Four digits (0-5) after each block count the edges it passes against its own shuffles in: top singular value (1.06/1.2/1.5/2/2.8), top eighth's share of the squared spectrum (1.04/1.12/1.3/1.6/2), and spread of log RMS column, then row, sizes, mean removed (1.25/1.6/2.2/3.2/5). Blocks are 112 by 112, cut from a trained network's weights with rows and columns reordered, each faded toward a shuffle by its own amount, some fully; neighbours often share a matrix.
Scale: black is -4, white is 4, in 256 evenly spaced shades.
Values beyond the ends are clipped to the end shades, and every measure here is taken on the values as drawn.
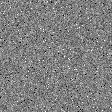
0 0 0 0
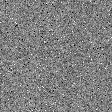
0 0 0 0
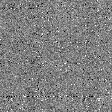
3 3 1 2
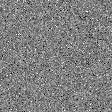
0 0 0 0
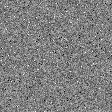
0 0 0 0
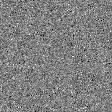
1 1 0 0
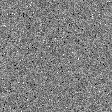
1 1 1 0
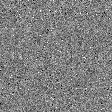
1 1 0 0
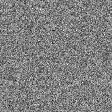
3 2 0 1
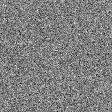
1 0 0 0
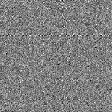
4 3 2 2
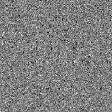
3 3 2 2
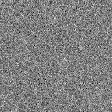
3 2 0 1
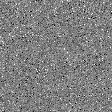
3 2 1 1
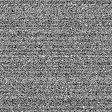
4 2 0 0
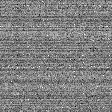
4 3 1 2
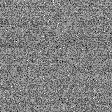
2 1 0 0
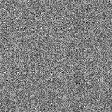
3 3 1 2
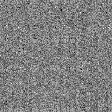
3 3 1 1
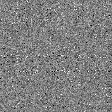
2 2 1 2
